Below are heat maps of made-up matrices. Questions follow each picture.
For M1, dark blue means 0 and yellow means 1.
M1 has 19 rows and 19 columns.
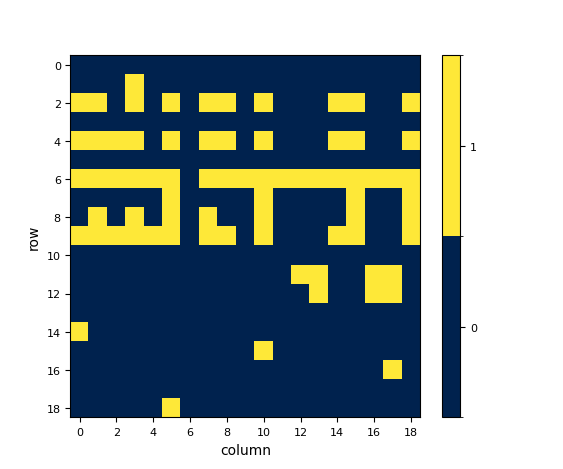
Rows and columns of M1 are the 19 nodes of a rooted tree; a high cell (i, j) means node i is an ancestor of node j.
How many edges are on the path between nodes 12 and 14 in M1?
6
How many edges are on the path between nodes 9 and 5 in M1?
6
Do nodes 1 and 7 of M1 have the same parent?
yes
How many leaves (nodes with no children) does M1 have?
6
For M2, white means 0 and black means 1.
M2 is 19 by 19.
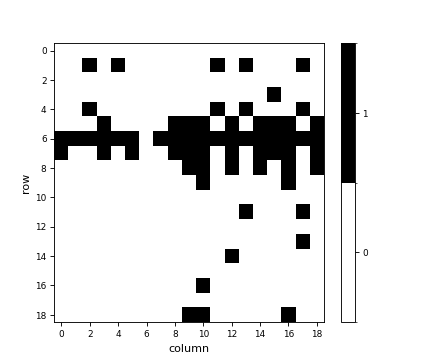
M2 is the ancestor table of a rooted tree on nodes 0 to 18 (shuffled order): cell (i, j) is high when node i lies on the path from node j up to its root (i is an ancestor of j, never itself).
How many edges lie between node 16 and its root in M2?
6
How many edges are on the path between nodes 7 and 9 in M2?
4
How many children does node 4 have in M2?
2
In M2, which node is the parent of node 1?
6
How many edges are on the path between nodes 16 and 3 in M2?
5
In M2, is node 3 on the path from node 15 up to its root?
yes
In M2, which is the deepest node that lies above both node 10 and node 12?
8
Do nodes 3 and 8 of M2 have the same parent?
yes
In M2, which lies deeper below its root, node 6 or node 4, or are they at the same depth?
node 4
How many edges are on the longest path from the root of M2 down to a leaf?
7
